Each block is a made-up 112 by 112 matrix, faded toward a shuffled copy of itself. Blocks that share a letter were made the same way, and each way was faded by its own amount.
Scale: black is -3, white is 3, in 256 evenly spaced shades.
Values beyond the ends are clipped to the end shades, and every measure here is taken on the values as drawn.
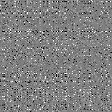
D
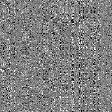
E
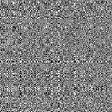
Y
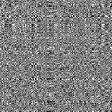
Y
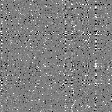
D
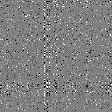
D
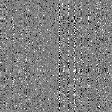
E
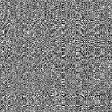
Y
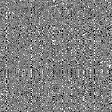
E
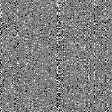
E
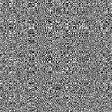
Y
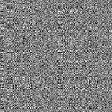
Y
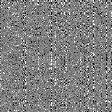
E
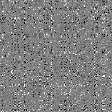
D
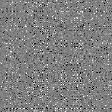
D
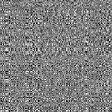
Y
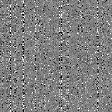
E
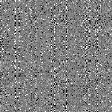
E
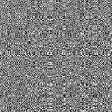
Y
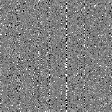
E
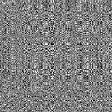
Y
